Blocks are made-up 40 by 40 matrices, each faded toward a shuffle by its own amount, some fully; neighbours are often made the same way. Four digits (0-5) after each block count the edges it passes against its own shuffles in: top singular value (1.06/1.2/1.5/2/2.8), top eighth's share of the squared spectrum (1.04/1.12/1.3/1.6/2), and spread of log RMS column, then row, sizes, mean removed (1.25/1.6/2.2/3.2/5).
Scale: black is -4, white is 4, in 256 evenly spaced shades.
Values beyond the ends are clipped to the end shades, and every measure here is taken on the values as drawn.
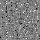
1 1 1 0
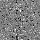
1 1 1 0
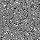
0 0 0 0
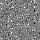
1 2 1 0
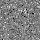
1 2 0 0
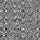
4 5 2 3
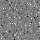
1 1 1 0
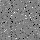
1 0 0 0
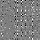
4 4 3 1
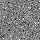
1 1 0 0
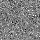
1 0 0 0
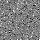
0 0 0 0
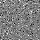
2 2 1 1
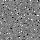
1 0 0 0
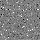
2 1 0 0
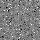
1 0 0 0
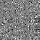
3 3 1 1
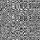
4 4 2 2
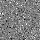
0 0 0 0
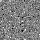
2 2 0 0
